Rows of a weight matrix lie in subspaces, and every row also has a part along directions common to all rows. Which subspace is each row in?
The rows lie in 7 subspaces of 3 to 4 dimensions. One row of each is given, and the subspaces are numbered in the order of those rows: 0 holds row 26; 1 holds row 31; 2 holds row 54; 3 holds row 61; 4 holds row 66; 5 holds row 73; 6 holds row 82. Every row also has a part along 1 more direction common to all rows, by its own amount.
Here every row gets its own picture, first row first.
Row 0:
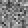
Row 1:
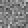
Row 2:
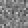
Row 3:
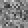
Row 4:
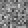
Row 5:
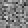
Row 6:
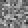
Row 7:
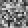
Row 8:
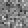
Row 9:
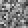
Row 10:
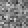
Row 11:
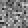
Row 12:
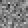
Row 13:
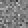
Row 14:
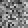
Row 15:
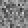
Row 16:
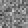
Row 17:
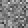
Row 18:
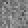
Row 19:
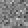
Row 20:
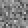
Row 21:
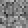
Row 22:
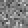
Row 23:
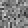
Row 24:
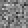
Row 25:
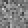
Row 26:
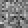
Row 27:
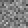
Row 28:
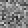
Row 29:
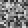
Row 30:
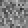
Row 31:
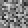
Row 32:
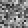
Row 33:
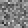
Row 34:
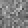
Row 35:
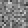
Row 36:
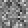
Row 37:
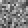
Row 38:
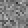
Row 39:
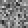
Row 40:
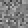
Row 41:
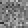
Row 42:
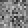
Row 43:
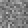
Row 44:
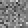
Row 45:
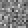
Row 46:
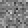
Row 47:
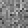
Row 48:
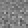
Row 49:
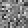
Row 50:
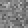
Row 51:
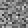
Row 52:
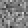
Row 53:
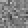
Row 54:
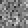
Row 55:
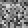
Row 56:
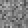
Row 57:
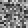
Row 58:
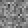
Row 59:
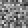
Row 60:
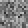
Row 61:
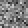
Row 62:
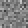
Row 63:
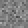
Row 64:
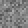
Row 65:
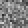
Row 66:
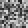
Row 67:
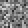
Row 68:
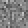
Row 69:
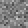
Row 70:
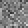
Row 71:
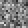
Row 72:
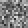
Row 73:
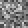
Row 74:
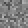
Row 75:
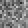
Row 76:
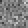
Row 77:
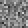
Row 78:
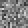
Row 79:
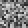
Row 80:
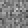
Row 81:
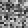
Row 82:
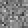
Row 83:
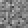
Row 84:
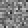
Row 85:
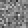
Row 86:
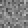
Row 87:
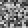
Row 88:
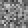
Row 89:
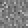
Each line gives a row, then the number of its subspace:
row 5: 1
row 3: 4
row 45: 4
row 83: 0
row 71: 6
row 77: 5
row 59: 4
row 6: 6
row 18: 6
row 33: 2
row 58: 0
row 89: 5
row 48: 0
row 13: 1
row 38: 3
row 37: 0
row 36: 3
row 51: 1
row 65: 1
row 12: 0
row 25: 6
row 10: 3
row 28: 6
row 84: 5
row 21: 0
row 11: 4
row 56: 2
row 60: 0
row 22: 3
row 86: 2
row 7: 6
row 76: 2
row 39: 3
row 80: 5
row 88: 4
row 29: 0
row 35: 3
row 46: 5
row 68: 6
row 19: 3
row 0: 3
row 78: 5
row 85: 1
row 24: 1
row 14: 2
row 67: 2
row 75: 2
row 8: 3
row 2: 2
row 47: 5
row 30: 6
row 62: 4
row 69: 3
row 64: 4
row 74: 1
